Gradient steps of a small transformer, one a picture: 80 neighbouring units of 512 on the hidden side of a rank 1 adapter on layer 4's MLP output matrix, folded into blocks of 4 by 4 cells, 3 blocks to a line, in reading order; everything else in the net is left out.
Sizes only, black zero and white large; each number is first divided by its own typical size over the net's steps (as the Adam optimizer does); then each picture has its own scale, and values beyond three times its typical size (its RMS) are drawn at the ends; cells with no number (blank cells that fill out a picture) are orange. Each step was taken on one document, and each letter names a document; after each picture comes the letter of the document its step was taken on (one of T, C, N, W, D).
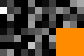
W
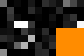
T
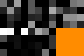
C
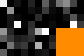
T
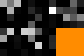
C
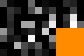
C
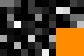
C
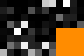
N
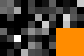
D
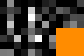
W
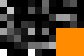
N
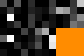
C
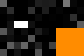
T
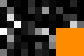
T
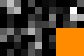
D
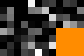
N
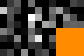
W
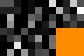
W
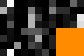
W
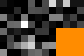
T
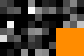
D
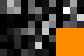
D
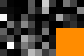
N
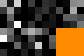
C
